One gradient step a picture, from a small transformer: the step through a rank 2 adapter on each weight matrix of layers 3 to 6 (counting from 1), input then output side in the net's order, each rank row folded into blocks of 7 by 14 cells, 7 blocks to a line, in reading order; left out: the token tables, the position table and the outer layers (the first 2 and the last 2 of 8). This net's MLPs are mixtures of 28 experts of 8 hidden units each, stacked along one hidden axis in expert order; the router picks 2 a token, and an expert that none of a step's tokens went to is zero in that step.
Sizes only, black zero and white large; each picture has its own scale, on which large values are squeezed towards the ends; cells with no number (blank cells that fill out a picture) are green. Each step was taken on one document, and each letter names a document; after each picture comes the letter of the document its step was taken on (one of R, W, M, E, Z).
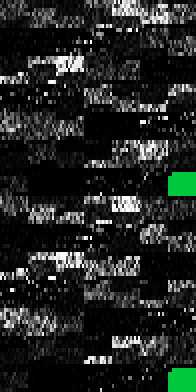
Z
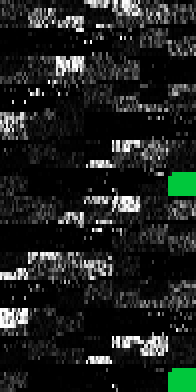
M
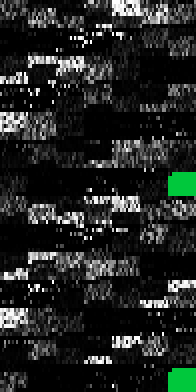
M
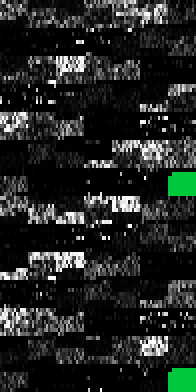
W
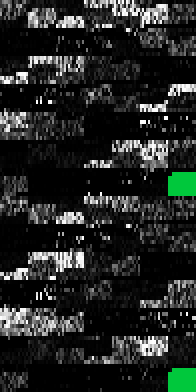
W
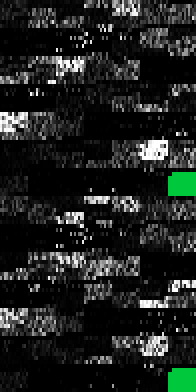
M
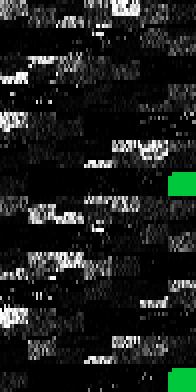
Z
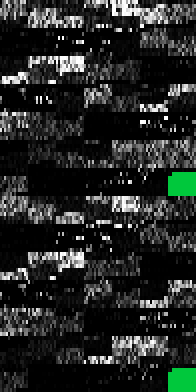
W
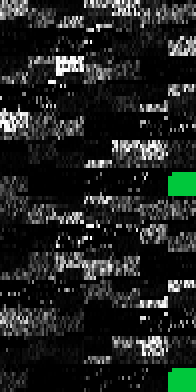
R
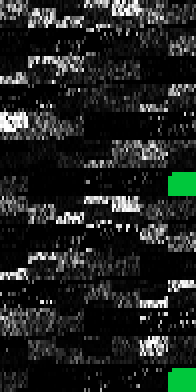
R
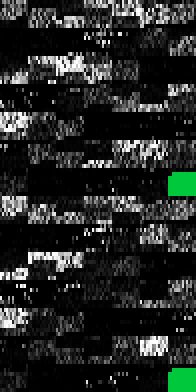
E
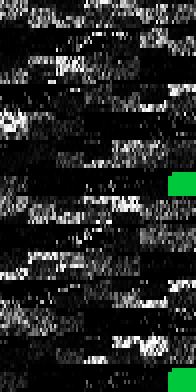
E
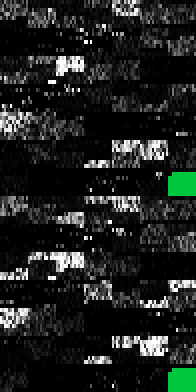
M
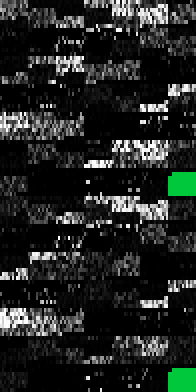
R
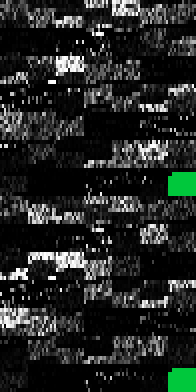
Z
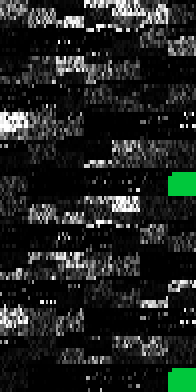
R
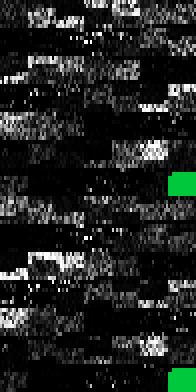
M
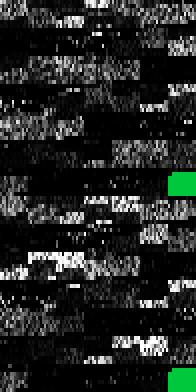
E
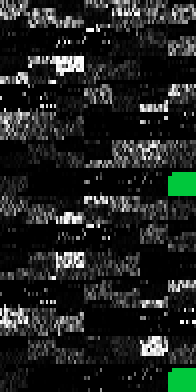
R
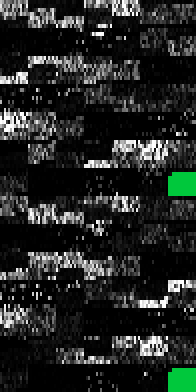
Z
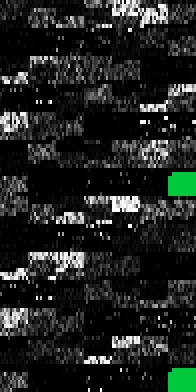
W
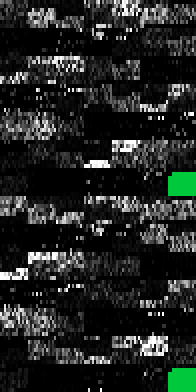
Z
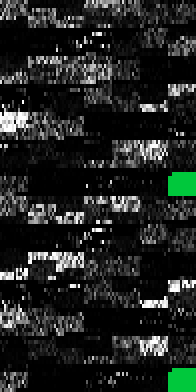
E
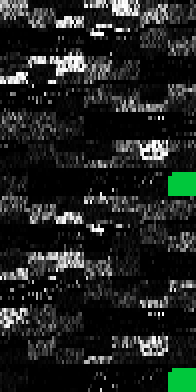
Z
